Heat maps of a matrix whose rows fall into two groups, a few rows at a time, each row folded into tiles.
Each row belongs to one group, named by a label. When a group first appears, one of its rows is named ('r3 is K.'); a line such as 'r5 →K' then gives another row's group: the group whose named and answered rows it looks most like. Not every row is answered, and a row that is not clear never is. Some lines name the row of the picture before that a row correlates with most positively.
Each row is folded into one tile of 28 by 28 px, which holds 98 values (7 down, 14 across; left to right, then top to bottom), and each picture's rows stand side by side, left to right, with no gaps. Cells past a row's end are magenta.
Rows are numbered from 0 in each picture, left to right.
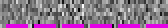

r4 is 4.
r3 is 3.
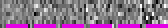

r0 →4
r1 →4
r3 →4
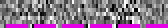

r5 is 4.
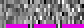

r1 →4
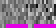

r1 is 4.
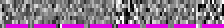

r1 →4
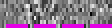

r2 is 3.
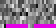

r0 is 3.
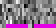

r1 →3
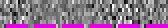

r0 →3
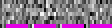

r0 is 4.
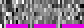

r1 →4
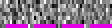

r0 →3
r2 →4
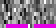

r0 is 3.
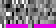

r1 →3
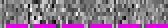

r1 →4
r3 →3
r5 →4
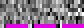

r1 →3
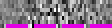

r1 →3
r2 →4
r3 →4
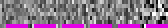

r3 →4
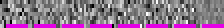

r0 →3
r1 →3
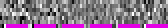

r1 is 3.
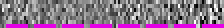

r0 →4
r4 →4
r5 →4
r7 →3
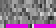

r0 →3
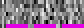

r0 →4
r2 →3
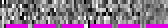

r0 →4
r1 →3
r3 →3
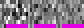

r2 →4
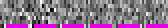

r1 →3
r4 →3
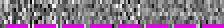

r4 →4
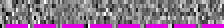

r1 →4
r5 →3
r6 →3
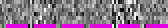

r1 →4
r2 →3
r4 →4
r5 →3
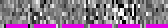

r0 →3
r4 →4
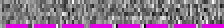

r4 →3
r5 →3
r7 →4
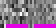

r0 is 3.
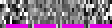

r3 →4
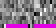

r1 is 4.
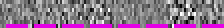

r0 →4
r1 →3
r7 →3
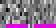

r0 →3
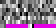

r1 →3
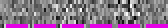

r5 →4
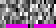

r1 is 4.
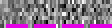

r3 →3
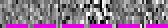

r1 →4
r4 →3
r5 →4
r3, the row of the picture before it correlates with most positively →1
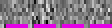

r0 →3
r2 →3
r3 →3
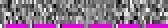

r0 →4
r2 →3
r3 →4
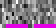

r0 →4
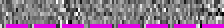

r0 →4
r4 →4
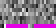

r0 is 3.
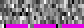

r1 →4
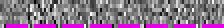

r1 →4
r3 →4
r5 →3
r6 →3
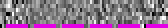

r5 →3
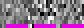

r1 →3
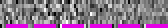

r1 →3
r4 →4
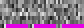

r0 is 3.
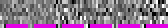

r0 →3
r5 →3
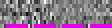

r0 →3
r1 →4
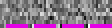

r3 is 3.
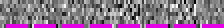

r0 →3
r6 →4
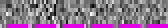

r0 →4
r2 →3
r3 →4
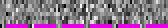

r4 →3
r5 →4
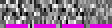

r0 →3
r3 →4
